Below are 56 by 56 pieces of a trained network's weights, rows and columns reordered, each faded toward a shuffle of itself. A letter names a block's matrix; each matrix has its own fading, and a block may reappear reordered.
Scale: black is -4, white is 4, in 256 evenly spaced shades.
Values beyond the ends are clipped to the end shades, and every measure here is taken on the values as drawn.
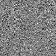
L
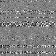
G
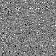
L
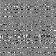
G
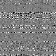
G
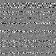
G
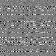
G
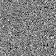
L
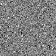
L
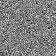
L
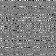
G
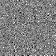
L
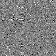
L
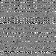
G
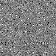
L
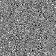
L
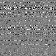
G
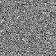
L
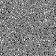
L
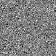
L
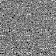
L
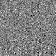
L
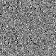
L
